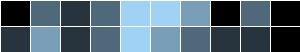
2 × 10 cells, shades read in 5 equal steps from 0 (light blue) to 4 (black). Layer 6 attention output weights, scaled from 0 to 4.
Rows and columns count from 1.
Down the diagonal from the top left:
4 1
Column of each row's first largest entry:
1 10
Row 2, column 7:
2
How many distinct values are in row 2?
5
